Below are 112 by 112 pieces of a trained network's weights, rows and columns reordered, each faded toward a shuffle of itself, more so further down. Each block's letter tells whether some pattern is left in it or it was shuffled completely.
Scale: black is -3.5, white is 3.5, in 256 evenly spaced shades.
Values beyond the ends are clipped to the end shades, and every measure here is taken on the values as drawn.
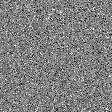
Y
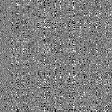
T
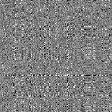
T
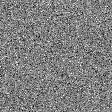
Y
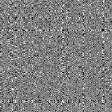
T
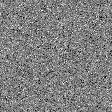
Y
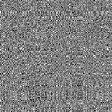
T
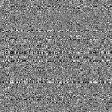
T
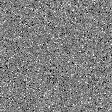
Y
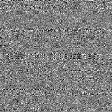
T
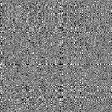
T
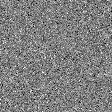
Y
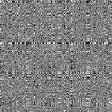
T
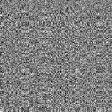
T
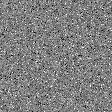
Y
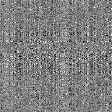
T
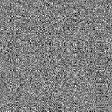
T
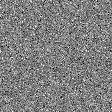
Y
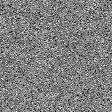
Y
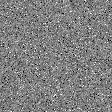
Y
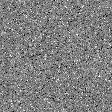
Y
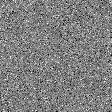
Y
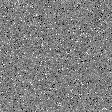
Y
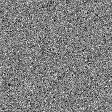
Y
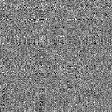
T
